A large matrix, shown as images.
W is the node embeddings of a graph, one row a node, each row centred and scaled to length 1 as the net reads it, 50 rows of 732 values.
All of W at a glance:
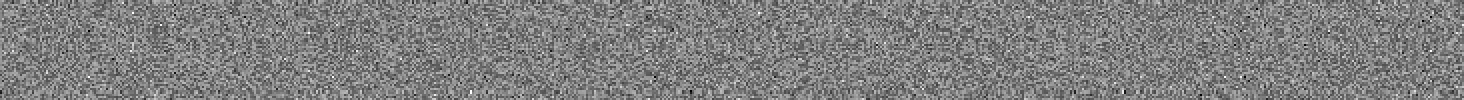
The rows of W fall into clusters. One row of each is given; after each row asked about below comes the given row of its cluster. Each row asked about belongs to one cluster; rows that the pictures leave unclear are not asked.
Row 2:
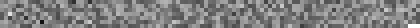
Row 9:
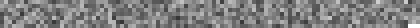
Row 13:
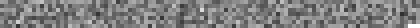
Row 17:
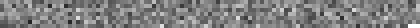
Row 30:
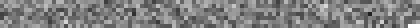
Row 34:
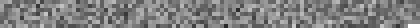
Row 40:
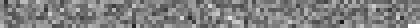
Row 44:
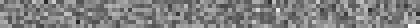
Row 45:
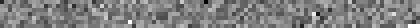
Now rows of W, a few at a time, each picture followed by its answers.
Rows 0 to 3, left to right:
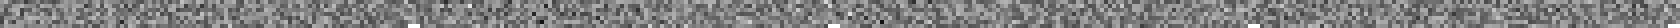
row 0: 34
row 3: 30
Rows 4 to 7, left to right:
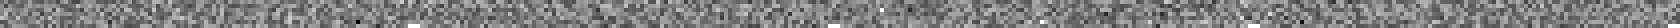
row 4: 13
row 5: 2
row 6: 44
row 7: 2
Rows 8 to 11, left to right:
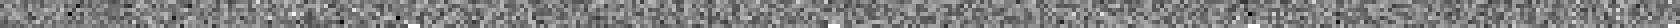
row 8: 17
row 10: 40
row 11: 44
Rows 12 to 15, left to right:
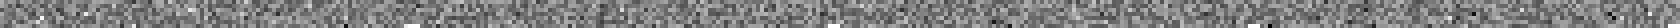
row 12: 40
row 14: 30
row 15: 30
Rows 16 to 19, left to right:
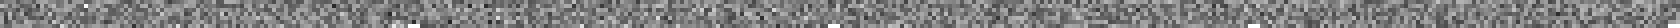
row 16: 40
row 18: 30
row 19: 13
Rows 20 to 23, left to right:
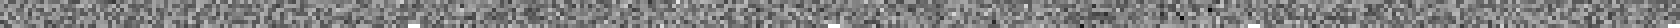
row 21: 17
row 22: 44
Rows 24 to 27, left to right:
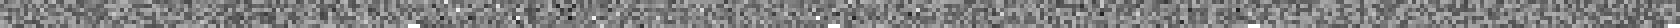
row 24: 44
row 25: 17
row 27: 34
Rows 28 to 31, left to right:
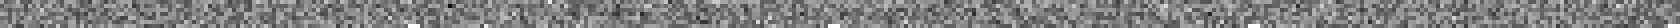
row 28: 44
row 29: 30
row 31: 34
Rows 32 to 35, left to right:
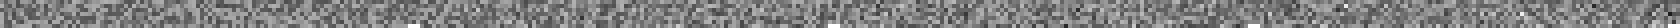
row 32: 40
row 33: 13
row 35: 40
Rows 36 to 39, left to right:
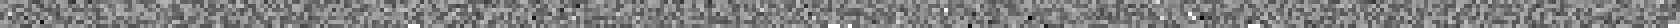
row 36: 2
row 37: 9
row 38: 30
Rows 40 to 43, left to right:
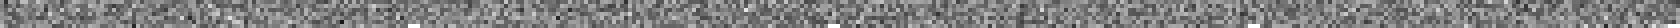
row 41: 34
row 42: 13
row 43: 40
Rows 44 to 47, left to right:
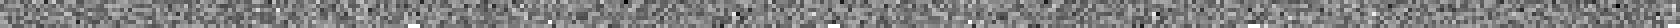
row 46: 45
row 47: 34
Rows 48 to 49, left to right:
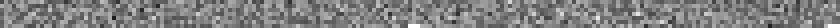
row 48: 9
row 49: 34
